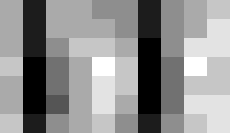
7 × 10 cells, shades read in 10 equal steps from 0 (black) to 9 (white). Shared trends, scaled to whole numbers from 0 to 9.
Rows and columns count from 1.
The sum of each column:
44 4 33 43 50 41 3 32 51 53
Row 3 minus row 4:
-1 1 1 1 -2 -1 0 1 -1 1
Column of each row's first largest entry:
10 10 9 5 5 5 10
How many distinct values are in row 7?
5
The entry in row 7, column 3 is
5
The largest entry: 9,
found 2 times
